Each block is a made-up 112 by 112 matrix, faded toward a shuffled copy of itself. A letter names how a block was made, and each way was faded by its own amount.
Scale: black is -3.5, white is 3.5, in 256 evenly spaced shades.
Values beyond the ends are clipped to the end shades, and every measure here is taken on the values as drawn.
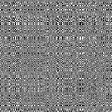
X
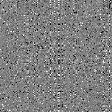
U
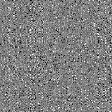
U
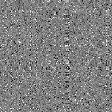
U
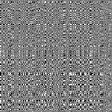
X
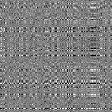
X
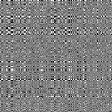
X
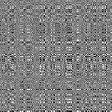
X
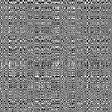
X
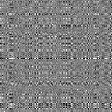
X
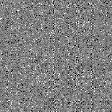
U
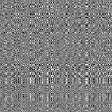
X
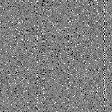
U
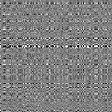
X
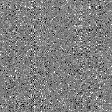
U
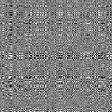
X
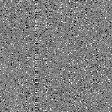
U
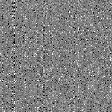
U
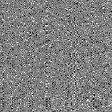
U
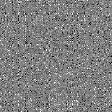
U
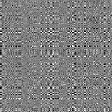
X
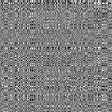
X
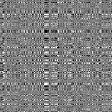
X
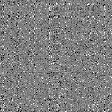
U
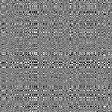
X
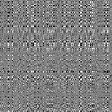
X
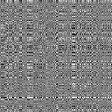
X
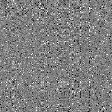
U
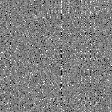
U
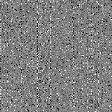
U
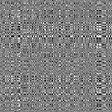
X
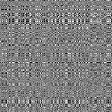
X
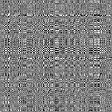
X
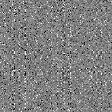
U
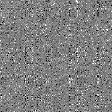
U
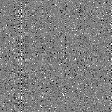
U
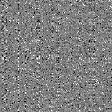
U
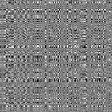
X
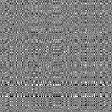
X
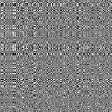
X
